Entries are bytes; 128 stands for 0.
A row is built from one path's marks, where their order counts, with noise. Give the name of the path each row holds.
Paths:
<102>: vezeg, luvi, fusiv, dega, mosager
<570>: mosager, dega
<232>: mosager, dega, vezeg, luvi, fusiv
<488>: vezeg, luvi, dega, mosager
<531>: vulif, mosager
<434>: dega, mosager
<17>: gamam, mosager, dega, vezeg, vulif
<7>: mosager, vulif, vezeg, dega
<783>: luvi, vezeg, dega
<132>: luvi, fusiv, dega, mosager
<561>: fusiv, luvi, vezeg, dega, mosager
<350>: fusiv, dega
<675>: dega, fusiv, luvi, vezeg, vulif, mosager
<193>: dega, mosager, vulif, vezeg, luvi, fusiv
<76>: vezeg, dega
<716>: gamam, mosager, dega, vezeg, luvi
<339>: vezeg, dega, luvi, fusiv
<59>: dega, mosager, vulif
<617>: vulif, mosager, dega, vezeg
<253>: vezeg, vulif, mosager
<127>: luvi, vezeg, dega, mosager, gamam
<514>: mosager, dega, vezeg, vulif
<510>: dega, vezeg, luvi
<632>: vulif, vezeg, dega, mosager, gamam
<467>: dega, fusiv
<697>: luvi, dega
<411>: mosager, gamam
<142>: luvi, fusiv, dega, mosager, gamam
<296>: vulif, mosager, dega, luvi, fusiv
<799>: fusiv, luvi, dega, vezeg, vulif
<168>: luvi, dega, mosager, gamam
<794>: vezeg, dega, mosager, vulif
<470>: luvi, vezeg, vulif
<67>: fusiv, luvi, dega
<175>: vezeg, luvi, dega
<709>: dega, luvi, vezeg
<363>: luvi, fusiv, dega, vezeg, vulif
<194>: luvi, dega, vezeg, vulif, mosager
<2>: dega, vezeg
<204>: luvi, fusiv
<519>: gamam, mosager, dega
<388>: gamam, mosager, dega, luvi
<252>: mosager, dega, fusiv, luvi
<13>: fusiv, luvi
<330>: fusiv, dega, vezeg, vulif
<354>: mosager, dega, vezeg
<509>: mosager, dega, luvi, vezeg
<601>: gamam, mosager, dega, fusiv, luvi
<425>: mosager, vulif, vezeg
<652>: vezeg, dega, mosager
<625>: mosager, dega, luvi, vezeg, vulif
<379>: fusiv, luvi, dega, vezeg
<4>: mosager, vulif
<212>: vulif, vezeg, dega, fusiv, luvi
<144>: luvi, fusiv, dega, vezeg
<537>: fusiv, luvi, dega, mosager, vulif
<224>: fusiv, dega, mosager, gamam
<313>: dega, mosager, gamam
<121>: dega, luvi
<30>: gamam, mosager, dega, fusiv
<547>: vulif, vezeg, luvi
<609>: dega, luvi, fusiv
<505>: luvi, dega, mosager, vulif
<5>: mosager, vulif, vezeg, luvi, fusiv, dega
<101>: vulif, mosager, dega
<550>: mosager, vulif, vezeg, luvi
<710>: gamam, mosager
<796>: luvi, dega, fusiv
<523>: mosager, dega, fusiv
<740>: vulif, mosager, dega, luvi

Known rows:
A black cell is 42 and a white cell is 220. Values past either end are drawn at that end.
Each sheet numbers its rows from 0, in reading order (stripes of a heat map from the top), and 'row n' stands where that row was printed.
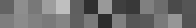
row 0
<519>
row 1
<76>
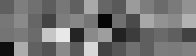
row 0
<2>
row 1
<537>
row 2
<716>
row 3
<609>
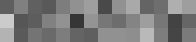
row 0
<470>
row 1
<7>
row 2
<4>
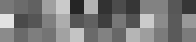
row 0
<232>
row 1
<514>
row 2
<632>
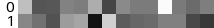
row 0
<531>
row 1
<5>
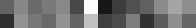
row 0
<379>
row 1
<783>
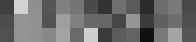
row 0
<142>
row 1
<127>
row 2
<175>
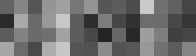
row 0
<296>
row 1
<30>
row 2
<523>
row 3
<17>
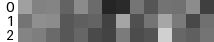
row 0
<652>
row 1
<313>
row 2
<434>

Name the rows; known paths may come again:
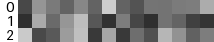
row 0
<121>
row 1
<30>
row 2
<625>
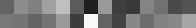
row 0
<519>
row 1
<709>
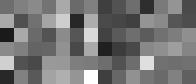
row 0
<488>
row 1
<509>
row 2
<609>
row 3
<561>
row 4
<617>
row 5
<212>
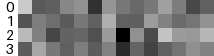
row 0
<7>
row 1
<2>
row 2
<330>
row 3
<697>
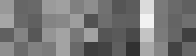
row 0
<740>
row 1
<101>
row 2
<296>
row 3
<570>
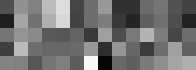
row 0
<388>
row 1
<601>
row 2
<313>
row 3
<204>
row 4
<799>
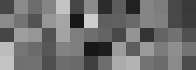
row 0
<252>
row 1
<5>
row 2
<127>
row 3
<794>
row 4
<253>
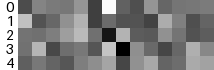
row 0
<510>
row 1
<354>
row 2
<710>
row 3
<363>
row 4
<470>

